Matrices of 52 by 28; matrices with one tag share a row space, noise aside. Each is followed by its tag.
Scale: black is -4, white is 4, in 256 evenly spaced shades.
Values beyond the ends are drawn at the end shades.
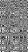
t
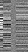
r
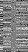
r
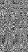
t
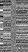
r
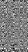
t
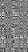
t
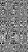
t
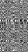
t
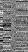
r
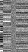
r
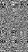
t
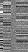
r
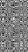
t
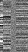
r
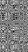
t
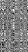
t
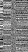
r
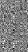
t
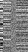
r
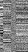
r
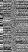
r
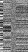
r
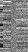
r
